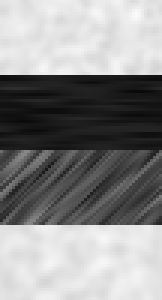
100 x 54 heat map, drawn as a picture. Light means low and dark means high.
It is made of 4 by 1 panels. Panel 1,1: very low, blotchy, faint in contrast. Panel 2,1: very high, streaked across, faint in contrast. Panel 3,1: high, slanting up to the right. Panel 4,1: very low, blotchy, faint in contrast.
